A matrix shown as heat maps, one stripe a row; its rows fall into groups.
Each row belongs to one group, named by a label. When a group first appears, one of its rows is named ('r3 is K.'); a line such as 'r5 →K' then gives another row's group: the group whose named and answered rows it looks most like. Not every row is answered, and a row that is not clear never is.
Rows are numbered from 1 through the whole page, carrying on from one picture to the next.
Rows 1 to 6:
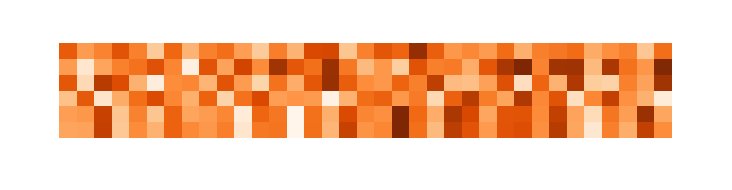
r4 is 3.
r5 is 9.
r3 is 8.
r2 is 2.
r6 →9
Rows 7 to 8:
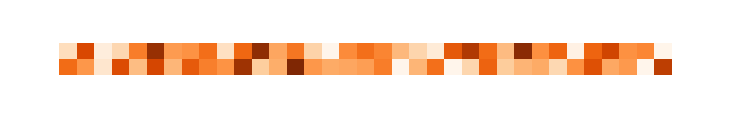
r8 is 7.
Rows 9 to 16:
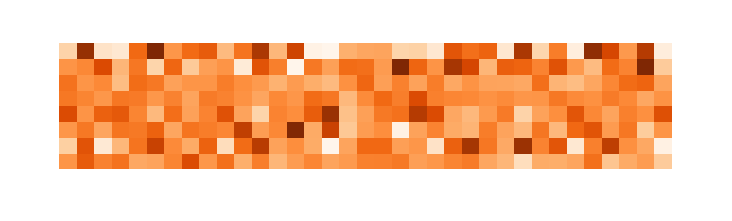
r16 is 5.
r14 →7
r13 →8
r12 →8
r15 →3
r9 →3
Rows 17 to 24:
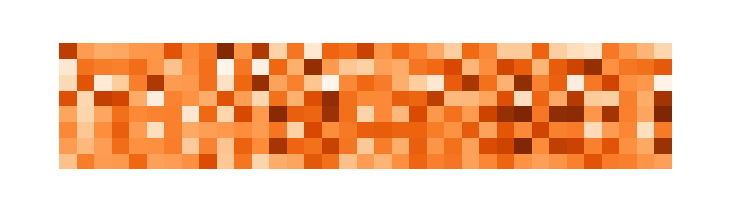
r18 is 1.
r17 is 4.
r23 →2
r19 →3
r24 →1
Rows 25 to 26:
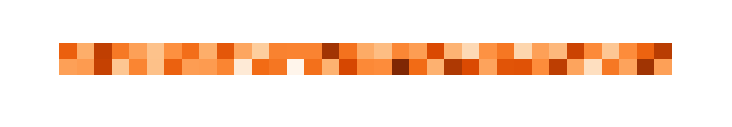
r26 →9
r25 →8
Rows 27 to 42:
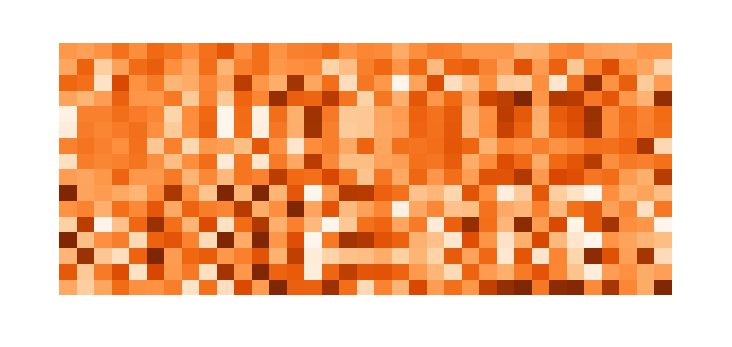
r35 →2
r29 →7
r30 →2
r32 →1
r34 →1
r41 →4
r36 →4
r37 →7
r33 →9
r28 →3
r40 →3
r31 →1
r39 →4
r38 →3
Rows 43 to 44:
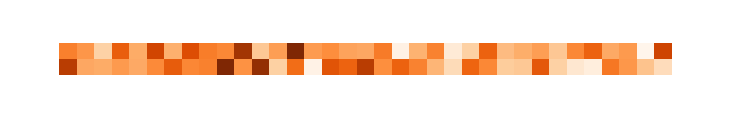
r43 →7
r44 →4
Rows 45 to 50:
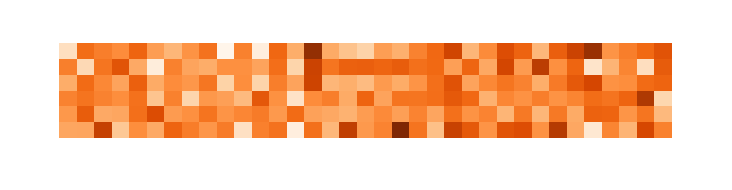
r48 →9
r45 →1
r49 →3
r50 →9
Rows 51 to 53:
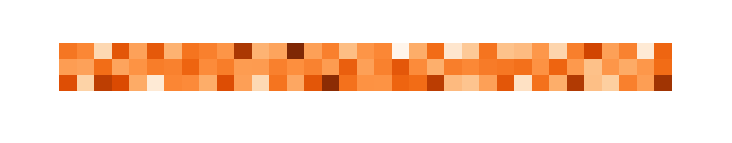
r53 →8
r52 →9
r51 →7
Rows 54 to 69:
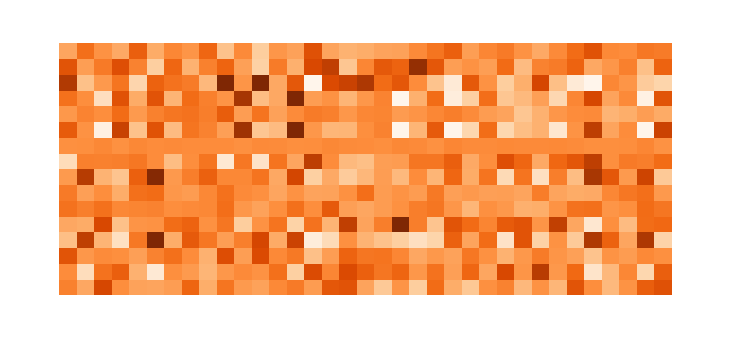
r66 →3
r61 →1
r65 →9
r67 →4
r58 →5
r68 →8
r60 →9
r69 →8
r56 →4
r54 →1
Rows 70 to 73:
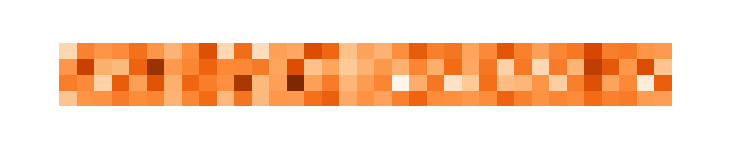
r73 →1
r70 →1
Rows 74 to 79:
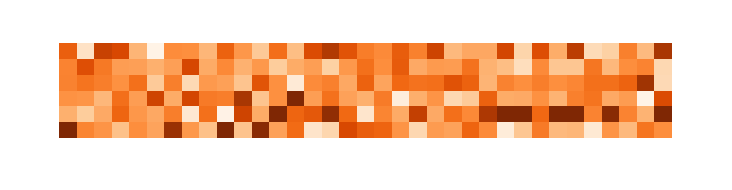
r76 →9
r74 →8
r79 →4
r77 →7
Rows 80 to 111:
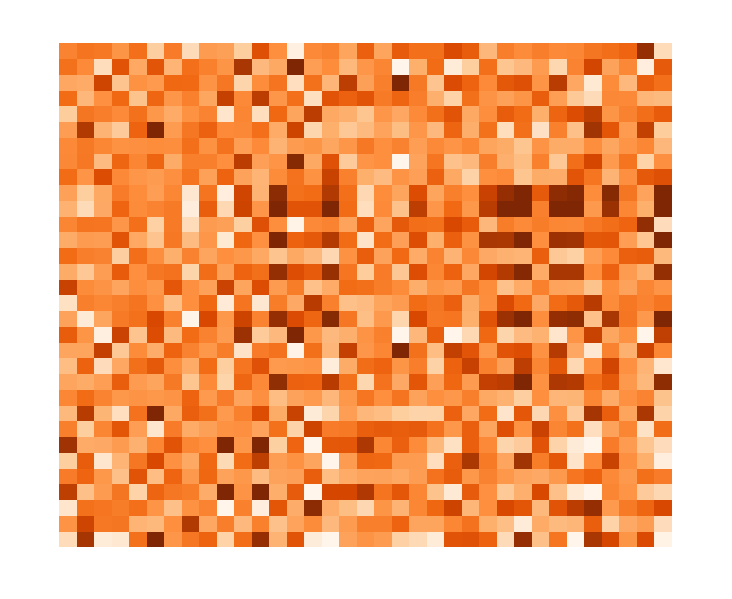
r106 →3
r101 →2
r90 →2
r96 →1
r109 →1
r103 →3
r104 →8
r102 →5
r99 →9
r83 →4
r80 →9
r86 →5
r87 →7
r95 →4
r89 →2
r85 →3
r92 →2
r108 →4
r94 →2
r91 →9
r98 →7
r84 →1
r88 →8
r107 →1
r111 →3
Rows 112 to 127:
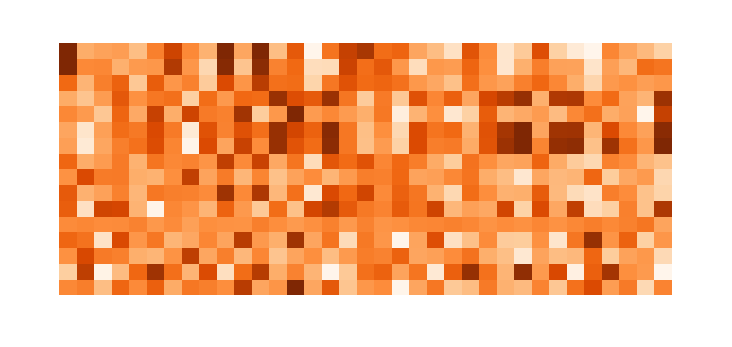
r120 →5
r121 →4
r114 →4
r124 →7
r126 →3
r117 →2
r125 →5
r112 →4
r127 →7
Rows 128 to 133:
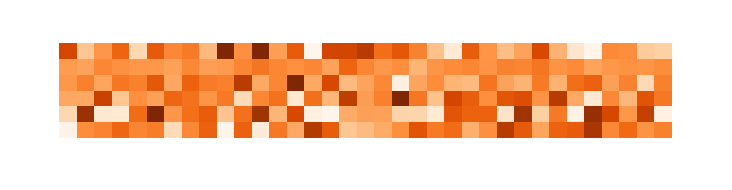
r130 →7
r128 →4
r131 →9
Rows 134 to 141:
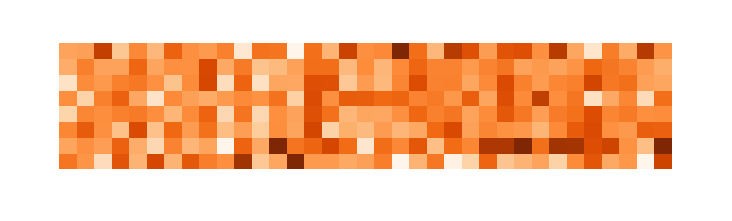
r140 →2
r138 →1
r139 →1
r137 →8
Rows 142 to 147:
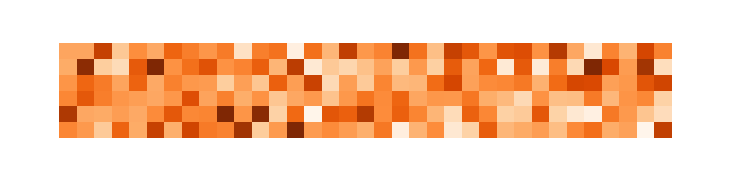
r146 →4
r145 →5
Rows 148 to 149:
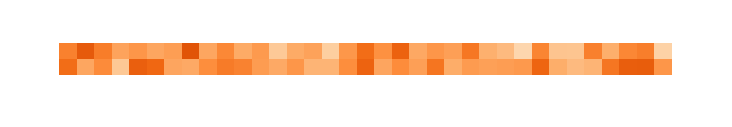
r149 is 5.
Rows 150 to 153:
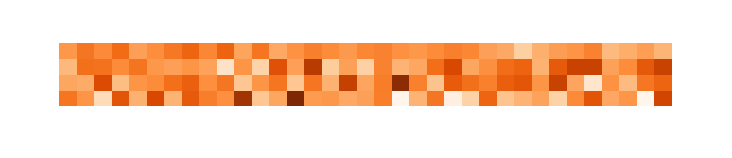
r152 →9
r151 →1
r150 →5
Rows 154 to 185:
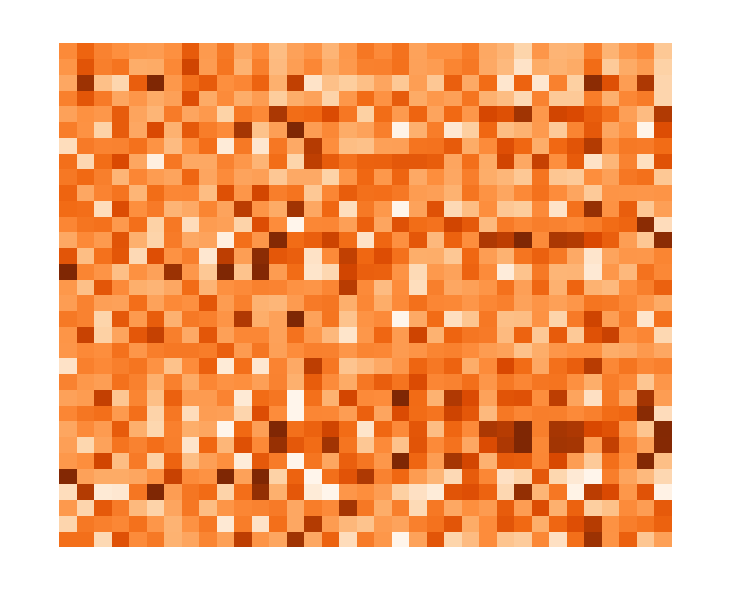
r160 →1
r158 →2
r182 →3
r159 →7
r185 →7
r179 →2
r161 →8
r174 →1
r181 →4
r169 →8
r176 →9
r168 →4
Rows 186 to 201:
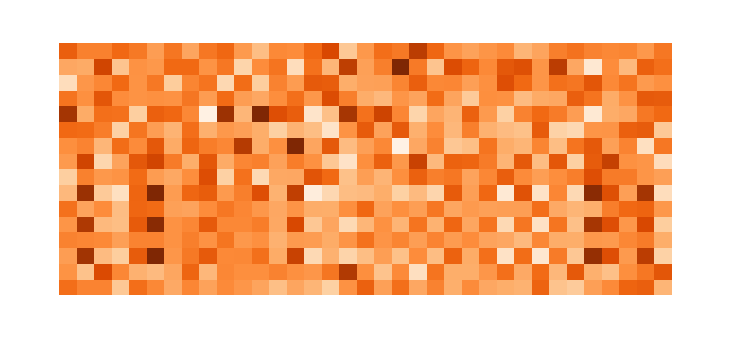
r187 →9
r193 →3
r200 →8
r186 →8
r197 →3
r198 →5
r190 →4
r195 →3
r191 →5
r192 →7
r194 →1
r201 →5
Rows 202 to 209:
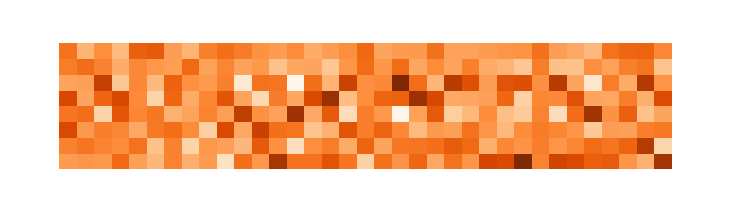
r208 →9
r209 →2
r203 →5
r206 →7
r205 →8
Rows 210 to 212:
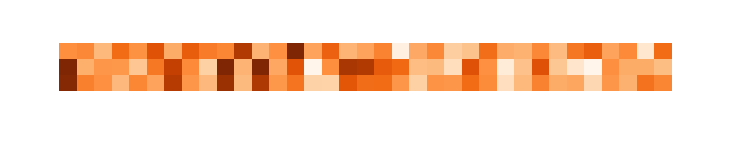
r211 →4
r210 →7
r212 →4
